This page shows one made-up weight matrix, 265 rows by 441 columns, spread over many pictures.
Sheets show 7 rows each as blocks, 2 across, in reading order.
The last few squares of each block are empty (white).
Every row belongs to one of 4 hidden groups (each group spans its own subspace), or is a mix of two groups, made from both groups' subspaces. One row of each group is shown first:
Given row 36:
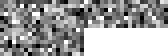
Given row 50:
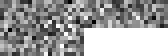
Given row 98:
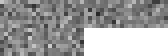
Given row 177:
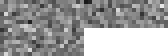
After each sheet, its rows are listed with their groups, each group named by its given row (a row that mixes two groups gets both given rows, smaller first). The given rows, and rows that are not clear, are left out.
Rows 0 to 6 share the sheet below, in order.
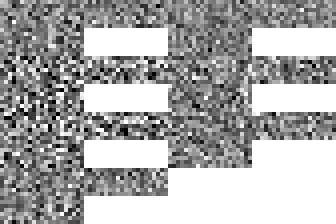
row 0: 50
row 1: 36
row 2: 36 and 50
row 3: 177
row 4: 36
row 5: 177
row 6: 50 and 177
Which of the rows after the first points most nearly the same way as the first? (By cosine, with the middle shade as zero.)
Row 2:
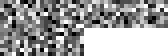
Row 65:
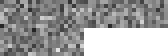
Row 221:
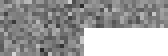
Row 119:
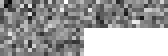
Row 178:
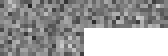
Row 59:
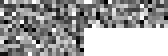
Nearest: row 178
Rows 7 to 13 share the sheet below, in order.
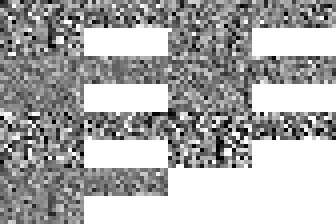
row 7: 50
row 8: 50 and 177
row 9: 177
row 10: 177
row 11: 98
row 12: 50
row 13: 50
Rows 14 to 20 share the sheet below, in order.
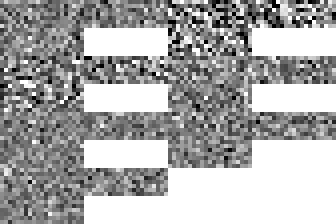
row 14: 98 and 177
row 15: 50 and 177
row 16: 177
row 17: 177
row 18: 98
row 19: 36
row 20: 50 and 98
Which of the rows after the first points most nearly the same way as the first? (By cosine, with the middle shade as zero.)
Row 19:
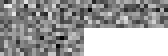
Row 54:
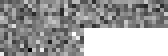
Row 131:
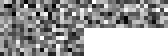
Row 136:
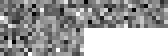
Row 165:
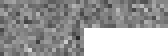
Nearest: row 54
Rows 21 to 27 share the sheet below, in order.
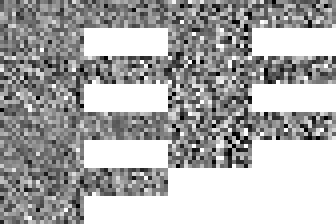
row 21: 36
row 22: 50 and 177
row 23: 177
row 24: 98
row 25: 177
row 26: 50
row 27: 177
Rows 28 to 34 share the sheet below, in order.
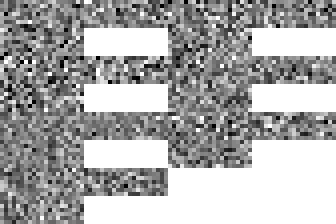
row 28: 177
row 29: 36 and 98
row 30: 98
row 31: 98
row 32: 50
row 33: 36 and 98
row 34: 36
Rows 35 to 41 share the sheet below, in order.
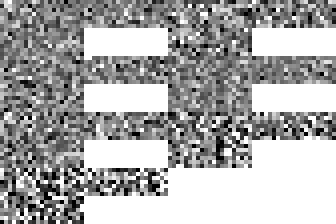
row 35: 98
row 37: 177
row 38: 50 and 177
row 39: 98
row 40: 50
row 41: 36
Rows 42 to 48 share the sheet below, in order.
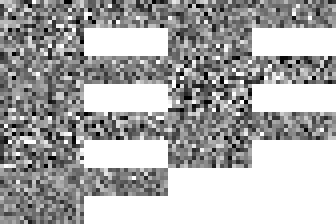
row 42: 50 and 98
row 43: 36 and 98
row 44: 50
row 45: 50 and 98
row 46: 50 and 177
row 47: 50
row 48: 36 and 177
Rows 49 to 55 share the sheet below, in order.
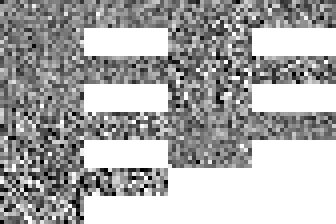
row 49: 98
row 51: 36
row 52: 36 and 50
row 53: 36
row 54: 36 and 177
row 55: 177
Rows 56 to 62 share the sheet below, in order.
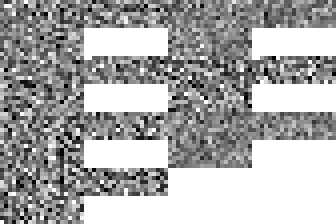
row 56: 36
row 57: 98
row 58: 177
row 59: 177
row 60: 50
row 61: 98
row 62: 36
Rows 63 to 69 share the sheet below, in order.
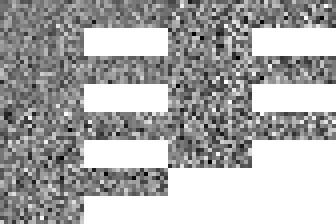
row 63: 50
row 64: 50
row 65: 36 and 98
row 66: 50
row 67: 50 and 98
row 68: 36
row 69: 36
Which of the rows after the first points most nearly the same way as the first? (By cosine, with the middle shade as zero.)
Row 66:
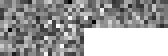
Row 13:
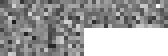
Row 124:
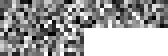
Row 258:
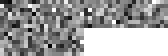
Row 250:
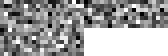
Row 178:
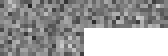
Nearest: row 124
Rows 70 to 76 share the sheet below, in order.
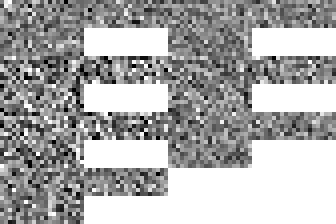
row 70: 98
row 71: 177
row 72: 177
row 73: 177
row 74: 177
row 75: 98
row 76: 50
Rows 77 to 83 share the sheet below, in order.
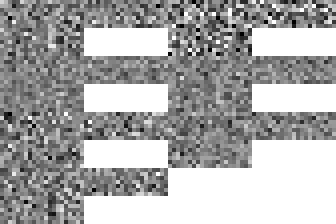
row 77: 50
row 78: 36
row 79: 36
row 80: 50
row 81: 98
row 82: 36
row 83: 50
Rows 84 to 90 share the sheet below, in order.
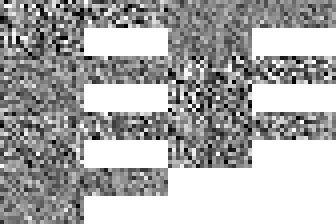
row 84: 36
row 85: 50 and 177
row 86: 177
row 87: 36
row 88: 177
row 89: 36
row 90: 177
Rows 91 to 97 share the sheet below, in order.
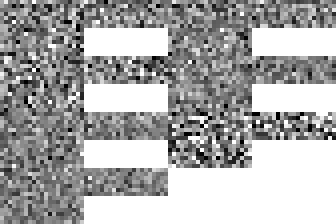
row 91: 50 and 177
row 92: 36 and 177
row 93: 98 and 177
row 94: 36 and 98
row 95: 50 and 98
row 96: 98 and 177
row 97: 98
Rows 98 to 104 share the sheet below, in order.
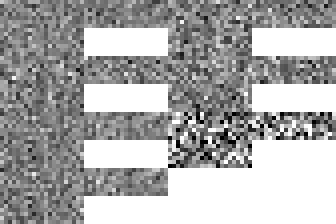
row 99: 50
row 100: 36 and 50
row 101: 177
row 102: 98
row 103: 98
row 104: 98
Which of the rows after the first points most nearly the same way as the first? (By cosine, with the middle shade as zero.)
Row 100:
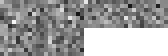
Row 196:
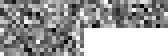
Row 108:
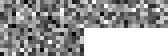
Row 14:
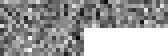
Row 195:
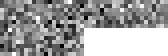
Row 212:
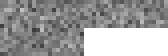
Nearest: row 108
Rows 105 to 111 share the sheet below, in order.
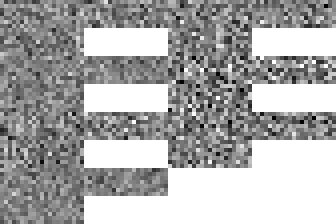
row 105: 177
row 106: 50
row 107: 50
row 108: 36
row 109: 36
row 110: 36
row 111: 98
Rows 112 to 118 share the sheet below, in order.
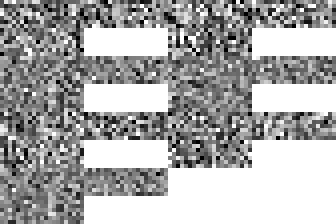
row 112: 177
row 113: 36
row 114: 50
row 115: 36 and 177
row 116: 36
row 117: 98
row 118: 50
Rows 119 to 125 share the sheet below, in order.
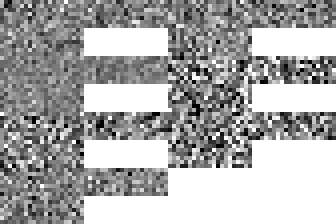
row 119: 98
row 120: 36
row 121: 98
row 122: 177
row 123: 98
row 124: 50
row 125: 98
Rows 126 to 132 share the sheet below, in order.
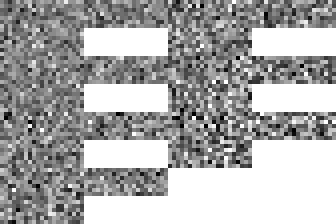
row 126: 36 and 98
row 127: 98
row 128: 36 and 98
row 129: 36 and 50
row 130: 98
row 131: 36
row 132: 50
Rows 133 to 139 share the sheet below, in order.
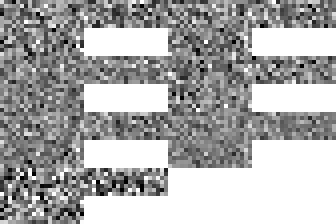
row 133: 98 and 177
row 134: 177
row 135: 36
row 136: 36
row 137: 177
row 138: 177
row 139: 98
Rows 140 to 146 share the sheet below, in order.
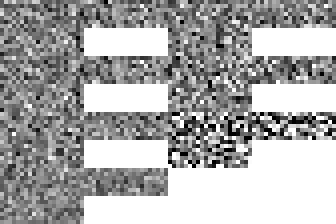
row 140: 177
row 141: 50
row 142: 177
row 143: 50 and 98
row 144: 50
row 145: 36
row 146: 98
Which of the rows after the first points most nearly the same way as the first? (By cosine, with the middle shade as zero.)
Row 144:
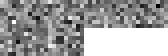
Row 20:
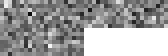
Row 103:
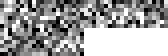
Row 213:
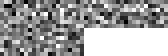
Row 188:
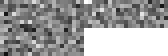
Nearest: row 20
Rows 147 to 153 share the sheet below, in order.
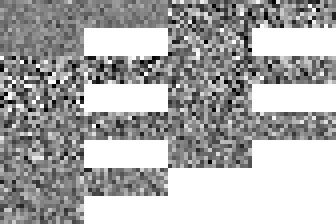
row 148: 177
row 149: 98 and 177
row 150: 50
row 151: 98 and 177
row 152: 36
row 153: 36 and 177
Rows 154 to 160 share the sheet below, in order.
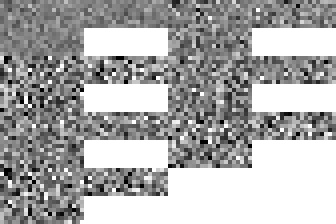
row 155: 98
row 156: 36 and 98
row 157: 50
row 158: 36
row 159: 98
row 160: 98
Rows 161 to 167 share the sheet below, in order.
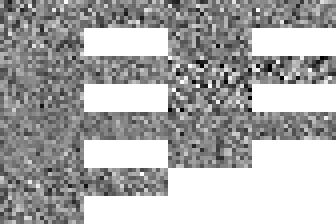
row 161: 98
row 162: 98
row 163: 36
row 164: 98
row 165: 177
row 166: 50
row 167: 50 and 177
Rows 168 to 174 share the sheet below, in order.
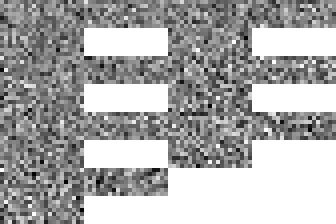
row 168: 36
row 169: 177
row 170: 98 and 177
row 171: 36
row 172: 36
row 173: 36 and 177
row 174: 98
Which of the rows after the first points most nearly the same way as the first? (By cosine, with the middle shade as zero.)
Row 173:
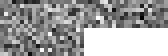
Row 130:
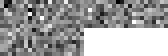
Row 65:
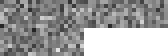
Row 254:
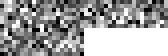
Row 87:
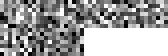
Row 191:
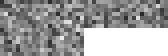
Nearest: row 191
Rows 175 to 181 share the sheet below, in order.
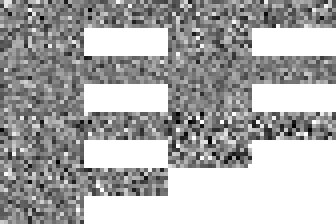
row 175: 98
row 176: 50 and 98
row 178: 50 and 98
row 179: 36
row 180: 98
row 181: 98 and 177
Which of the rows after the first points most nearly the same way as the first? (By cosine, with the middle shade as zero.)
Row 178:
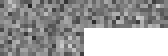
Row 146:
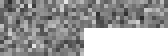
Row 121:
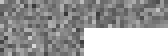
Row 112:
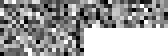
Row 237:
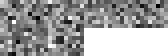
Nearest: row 112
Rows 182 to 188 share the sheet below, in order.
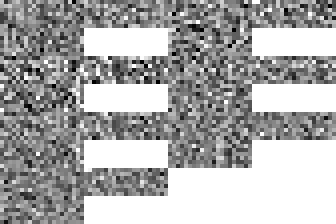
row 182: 36
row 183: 177
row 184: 177
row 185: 36
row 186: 177
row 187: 50
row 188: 177
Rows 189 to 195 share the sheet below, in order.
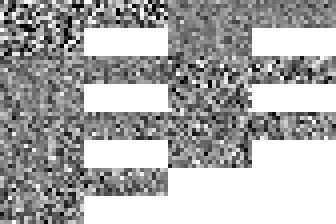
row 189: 50 and 177
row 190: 50
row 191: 36 and 50
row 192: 98
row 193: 50
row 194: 177
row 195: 50
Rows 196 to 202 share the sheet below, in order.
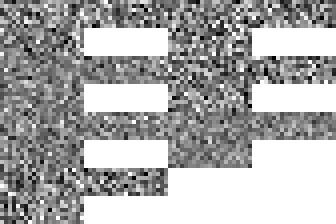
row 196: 177
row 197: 50
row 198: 177
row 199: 177
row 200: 36
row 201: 98
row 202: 36
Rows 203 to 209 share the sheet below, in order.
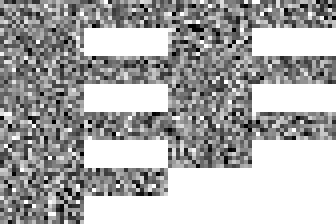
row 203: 177
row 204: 177
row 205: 36
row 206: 50
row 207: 98
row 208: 36
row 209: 50
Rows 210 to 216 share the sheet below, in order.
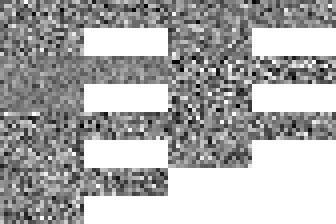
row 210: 36
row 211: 177
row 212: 98
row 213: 36
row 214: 98 and 177
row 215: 98
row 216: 36 and 177
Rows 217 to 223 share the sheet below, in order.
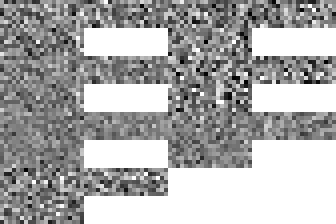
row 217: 177
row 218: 177
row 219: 177
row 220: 50
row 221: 36 and 50
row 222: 98
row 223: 36
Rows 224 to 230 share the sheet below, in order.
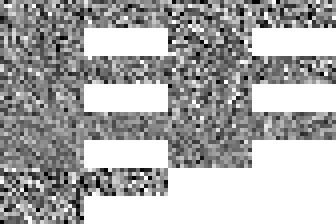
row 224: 36
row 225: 177
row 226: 50 and 177
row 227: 50 and 177
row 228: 177
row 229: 98
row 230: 177
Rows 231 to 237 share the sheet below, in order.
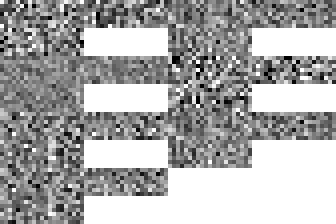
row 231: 98
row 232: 36
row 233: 177
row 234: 98
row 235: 50
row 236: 36
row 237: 50
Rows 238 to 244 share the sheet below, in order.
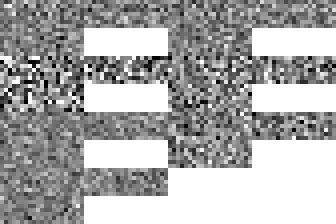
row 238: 36
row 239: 36
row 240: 98
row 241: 36 and 98
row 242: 50 and 177
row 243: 36 and 177
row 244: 177
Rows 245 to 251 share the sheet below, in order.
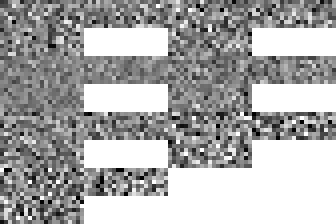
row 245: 50
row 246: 98
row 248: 177
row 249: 177
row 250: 36 and 177
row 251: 36 and 98
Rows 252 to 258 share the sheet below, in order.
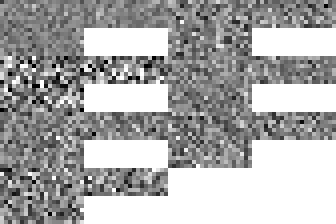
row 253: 50
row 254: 98
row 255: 177
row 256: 50
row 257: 36 and 177
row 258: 98
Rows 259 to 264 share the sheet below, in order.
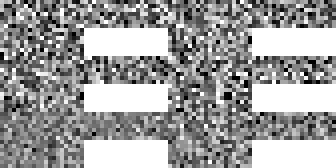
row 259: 36
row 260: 36
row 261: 36 and 177
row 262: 50
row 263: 50
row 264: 36
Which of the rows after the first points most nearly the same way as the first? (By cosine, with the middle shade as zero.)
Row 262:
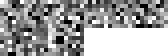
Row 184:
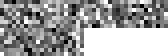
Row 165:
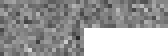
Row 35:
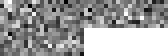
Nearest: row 184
